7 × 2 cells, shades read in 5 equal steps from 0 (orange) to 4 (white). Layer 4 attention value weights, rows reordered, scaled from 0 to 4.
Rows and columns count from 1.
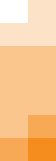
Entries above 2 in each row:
2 2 0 0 0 0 0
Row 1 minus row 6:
2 2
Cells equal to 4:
1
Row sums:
7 6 4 4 4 3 1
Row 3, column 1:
2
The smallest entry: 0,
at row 7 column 2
